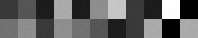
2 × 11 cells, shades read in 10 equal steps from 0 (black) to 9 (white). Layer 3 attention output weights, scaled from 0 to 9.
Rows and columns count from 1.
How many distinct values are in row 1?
8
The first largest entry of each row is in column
10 9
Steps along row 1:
up down up down up up down down up down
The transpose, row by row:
2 4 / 3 5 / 1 2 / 6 5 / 1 4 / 5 3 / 7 1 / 2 2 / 1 6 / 9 0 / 0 6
